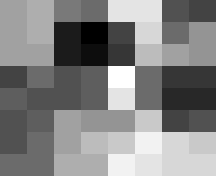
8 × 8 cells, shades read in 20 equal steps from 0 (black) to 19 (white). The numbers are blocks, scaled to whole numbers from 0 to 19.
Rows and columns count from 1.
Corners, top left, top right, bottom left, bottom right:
12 5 8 16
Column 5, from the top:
17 5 4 19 17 11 15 18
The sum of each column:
68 75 62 61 106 113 70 71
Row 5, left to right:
7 6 6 7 17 8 3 3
